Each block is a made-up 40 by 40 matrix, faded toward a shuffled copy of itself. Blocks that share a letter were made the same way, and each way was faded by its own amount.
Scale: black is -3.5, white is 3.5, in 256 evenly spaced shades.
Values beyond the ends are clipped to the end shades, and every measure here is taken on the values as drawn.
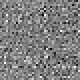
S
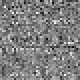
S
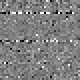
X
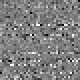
X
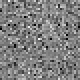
S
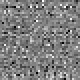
S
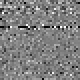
X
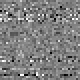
X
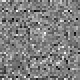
S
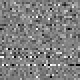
X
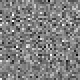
S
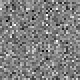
S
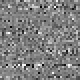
X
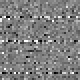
X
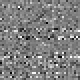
X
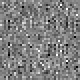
S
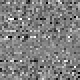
X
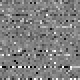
X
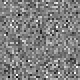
S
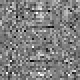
S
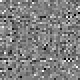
S
